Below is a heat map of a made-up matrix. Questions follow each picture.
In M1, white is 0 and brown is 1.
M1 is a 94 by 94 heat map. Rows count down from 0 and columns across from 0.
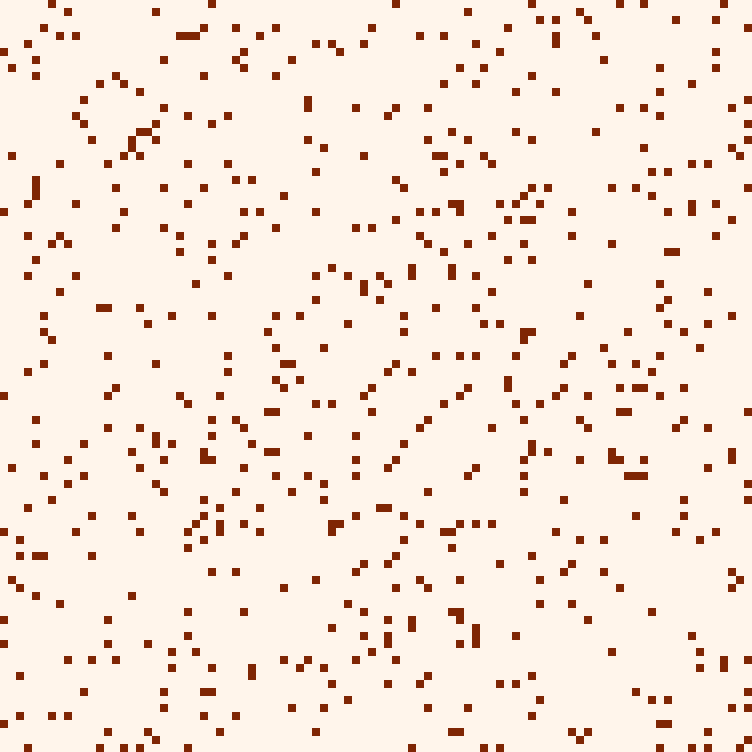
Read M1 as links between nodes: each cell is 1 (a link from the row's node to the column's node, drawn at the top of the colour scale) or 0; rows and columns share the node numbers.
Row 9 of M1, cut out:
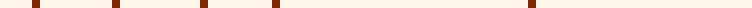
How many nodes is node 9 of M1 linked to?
5
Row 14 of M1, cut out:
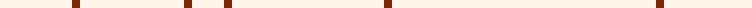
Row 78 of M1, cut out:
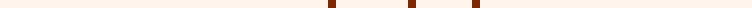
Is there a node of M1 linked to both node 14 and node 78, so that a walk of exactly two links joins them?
no
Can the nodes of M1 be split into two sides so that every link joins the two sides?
no
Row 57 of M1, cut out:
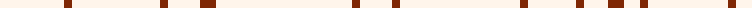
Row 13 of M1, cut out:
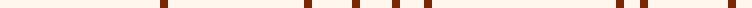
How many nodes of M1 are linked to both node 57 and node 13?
6
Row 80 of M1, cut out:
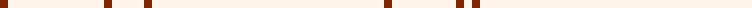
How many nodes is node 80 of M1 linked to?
6
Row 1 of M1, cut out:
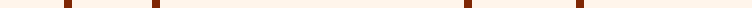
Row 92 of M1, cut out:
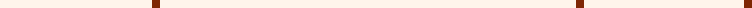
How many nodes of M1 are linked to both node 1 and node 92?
2
